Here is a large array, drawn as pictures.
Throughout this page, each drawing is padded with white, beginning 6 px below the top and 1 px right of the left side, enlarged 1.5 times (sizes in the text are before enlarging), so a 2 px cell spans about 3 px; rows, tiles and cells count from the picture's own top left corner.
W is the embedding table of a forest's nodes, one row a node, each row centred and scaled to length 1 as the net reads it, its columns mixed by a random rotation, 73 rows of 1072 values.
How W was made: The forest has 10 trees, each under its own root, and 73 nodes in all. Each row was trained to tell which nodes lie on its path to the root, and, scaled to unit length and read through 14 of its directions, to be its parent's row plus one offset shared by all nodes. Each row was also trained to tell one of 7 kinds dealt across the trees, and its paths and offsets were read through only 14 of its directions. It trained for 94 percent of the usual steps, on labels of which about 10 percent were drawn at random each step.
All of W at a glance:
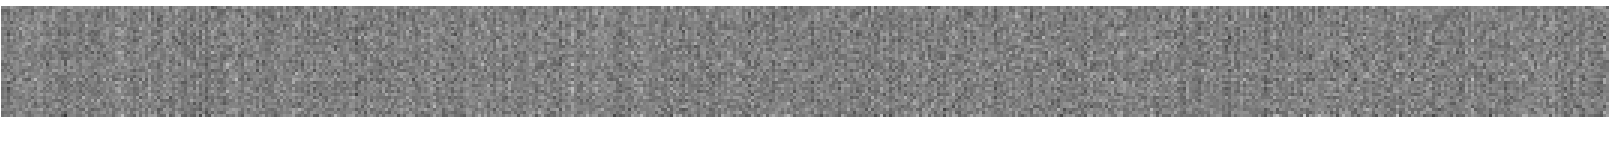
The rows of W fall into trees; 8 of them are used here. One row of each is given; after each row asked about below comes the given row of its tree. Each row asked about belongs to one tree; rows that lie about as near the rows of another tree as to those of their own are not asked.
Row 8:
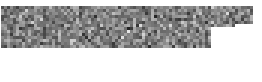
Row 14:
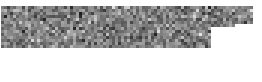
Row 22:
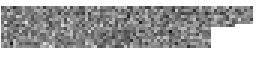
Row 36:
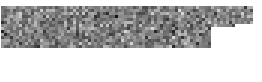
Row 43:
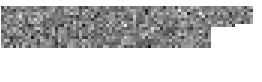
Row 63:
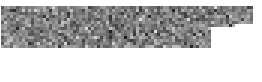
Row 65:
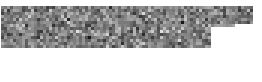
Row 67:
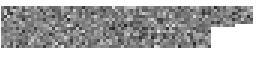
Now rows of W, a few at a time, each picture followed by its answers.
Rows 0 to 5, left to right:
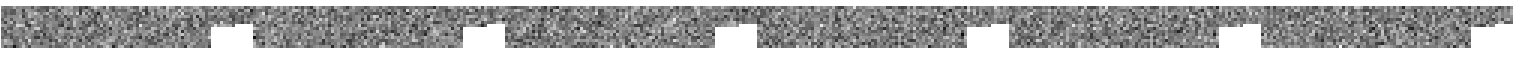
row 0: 65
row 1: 36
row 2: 65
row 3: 22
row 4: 22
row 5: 8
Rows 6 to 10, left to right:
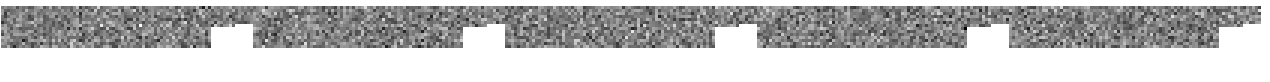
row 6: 14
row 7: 22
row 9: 36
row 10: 63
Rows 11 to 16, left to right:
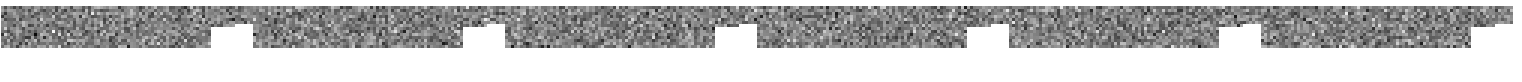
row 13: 36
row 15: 63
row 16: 22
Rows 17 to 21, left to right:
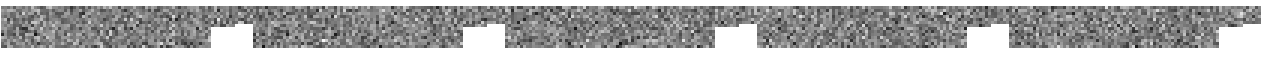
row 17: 8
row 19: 67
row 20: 43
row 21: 22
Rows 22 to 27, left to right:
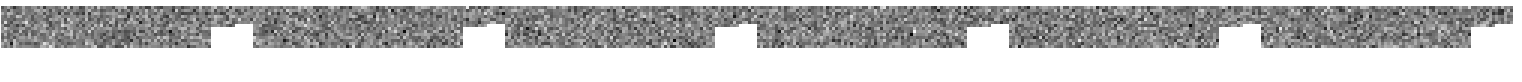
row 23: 63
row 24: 8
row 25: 14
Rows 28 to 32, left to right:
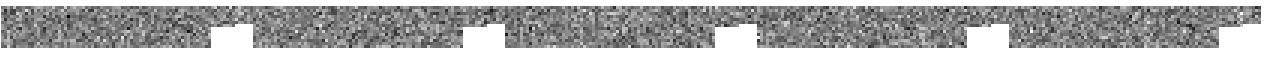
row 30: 8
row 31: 14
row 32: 63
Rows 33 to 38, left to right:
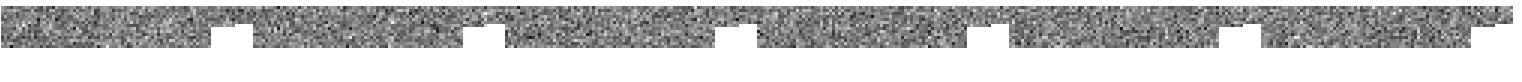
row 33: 65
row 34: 63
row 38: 22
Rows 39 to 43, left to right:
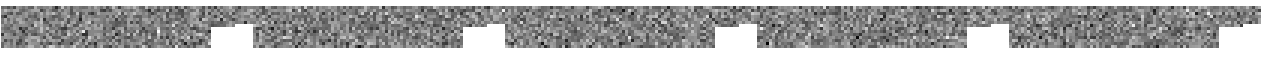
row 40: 63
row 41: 43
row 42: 22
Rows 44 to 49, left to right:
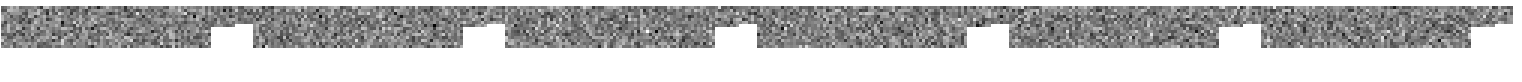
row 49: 63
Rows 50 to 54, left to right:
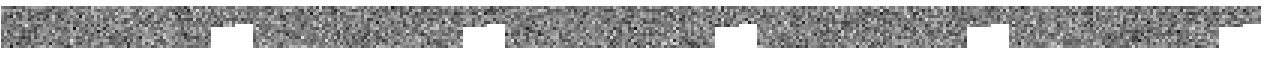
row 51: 8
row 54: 22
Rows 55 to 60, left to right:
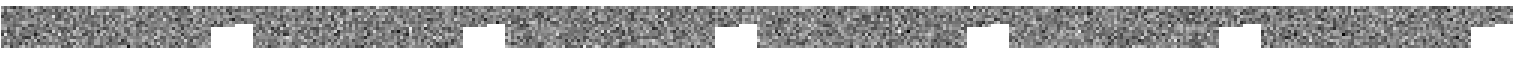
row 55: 8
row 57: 22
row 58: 63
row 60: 8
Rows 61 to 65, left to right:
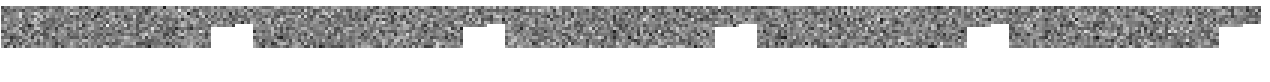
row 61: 43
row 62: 36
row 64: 22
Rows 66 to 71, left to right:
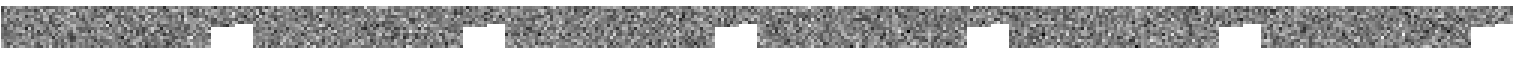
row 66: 43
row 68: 8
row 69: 63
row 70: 8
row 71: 63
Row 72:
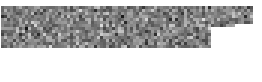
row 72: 8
